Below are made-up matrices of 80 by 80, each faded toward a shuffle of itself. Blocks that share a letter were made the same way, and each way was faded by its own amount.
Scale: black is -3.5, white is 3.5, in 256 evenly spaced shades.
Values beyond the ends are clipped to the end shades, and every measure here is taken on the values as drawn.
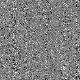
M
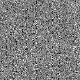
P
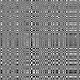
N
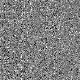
P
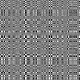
N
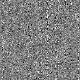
P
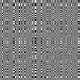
N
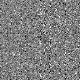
P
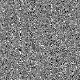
P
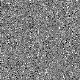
M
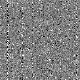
P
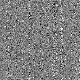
P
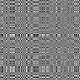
N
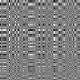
N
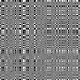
N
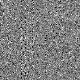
P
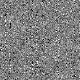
P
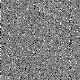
M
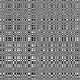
N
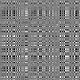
N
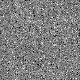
M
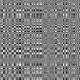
N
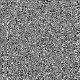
P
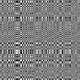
N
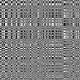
N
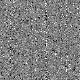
M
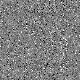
M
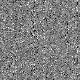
M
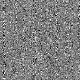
P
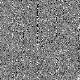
P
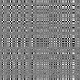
N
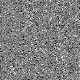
M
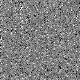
M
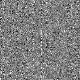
P
